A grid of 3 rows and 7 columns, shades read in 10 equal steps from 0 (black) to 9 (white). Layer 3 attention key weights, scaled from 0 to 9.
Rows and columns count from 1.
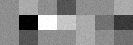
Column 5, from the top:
5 6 6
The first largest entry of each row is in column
2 3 5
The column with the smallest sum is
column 2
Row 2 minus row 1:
0 -6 4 4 1 -1 -4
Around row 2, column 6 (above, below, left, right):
5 5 6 2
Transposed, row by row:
5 5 5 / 6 0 3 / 5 9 5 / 3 7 5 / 5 6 6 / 5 4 5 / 6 2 4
